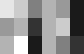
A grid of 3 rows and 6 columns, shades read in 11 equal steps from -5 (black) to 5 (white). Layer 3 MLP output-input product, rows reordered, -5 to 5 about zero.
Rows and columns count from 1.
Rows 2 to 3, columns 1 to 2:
1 2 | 2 5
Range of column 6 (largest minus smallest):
1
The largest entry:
5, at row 3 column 2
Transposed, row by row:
4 1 2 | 3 2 5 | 0 -3 -4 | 2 2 2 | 1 3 0 | -4 -4 -3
